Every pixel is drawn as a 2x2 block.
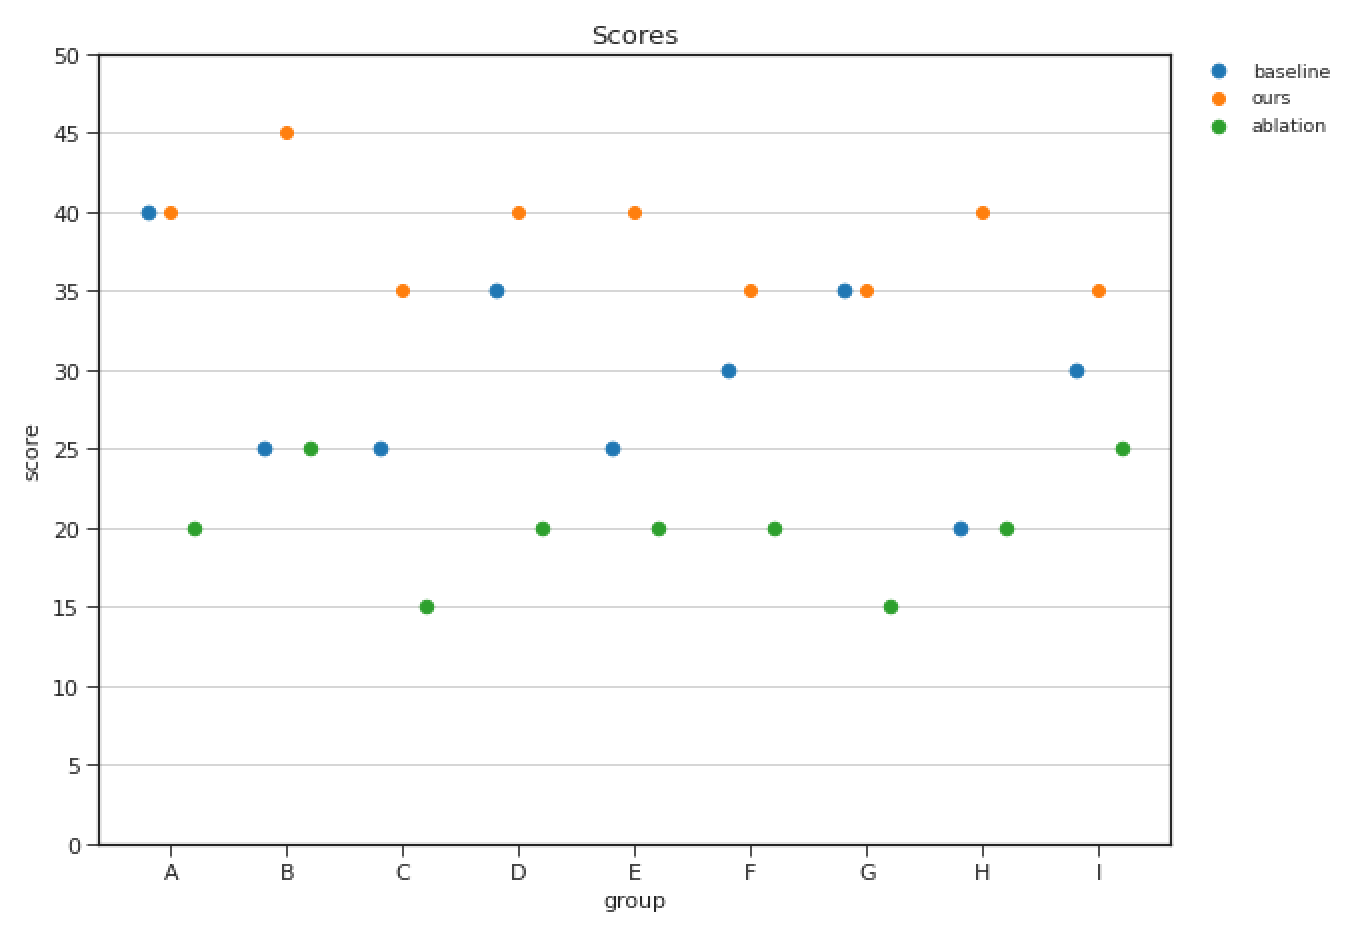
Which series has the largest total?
ours
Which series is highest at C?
ours
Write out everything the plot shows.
Title: Scores
x-axis: group, ticks A B C D E F G H I
y-axis: score, ticks 0 5 10 15 20 25 30 35 40 45 50
Legend: baseline, ours, ablation
Values:
baseline: 40 25 25 35 25 30 35 20 30
ours: 40 45 35 40 40 35 35 40 35
ablation: 20 25 15 20 20 20 15 20 25
